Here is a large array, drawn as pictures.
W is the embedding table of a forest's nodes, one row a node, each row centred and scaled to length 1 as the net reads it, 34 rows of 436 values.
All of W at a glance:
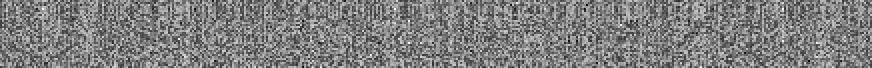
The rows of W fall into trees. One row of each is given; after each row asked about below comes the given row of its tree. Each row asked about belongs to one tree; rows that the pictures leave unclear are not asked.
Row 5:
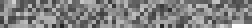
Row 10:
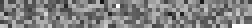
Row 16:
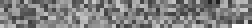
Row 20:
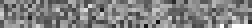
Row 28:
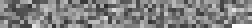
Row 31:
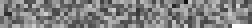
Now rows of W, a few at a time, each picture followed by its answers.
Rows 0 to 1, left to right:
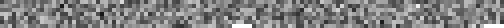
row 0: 5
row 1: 20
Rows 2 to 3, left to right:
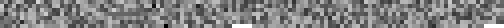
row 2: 31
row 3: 5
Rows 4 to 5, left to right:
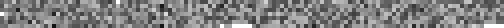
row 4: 5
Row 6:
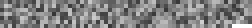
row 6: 5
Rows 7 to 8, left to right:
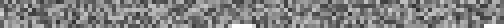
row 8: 5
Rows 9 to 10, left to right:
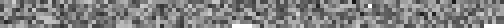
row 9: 5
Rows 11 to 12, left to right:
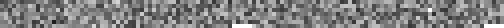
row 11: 16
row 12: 10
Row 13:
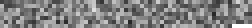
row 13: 16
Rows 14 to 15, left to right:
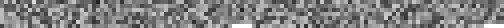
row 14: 20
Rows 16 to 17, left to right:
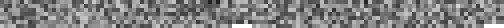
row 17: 10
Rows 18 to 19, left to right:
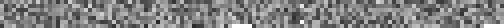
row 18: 20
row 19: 20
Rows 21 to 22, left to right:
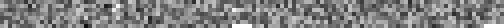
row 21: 28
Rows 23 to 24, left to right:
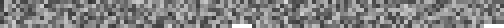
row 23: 10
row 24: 20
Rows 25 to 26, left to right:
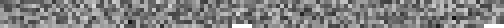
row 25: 16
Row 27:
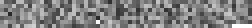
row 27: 31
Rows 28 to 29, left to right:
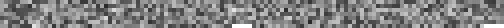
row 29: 20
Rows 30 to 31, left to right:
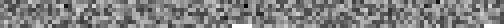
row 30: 28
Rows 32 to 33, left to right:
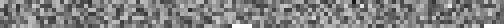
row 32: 31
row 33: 16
